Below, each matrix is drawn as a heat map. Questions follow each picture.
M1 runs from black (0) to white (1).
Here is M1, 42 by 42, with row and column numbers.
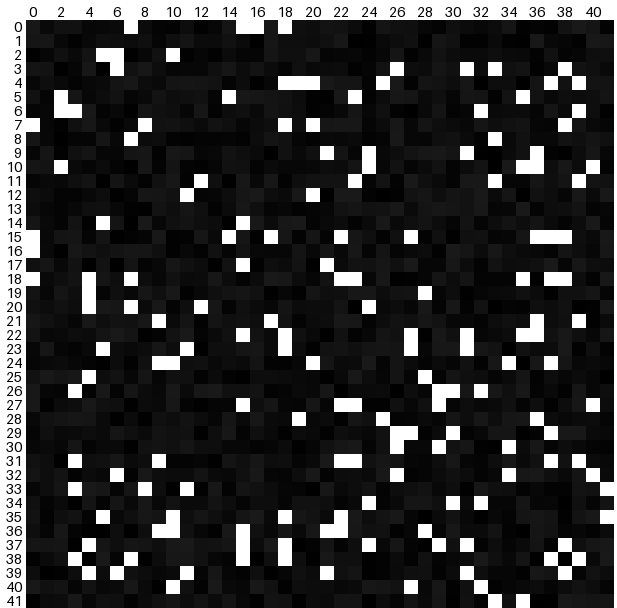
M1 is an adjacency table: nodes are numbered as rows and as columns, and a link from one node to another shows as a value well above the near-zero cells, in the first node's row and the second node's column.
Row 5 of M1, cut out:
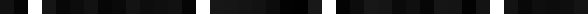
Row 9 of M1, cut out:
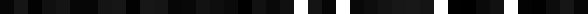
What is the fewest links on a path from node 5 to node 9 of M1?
3
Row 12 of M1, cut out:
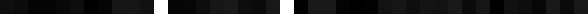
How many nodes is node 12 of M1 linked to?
2
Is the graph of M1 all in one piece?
no
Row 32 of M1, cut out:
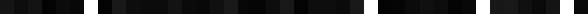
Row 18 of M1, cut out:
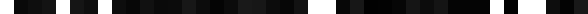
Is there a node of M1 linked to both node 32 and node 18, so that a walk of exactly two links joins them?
no
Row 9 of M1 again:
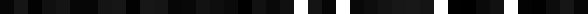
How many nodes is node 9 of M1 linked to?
4
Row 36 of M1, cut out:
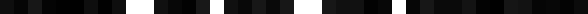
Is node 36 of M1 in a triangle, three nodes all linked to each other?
yes
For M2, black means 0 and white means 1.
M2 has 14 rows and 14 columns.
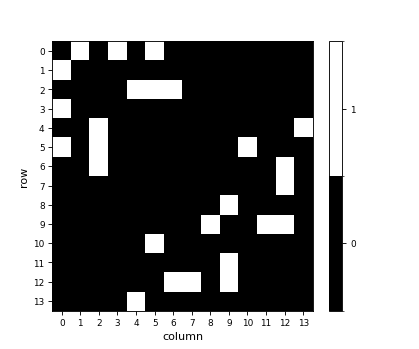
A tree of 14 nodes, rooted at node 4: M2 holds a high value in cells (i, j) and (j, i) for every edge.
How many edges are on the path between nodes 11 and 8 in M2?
2
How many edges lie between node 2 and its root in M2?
1
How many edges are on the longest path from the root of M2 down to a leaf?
5
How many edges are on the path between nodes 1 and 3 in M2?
2
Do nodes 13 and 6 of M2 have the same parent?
no
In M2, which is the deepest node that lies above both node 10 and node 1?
5
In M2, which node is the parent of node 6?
2
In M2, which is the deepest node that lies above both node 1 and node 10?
5
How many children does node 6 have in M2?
1
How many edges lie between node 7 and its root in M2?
4
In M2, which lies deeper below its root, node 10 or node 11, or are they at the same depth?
node 11
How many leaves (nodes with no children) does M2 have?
7
